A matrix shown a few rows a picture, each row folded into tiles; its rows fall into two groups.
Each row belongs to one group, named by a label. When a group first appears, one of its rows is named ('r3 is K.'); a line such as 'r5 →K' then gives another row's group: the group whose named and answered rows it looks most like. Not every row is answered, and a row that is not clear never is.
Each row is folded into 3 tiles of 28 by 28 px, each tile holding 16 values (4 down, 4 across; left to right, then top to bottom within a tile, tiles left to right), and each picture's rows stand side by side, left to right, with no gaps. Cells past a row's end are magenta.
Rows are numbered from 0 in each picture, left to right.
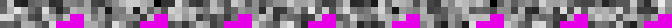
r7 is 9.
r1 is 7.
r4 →9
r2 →9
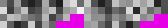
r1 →7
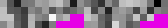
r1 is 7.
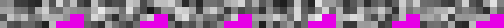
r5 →9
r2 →9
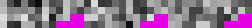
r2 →7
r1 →9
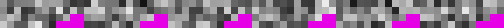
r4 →9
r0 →7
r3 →9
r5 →9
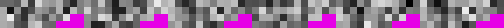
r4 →7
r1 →9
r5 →7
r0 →7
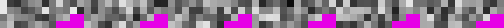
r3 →9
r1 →7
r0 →7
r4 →9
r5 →7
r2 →7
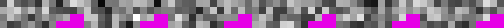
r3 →7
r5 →9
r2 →7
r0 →9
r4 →9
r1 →7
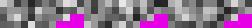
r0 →9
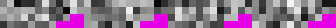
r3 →7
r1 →7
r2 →9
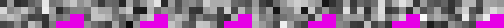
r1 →9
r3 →7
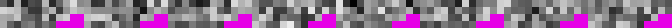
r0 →9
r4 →7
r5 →9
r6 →7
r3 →7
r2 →9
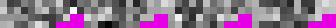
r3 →9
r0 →7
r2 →7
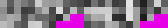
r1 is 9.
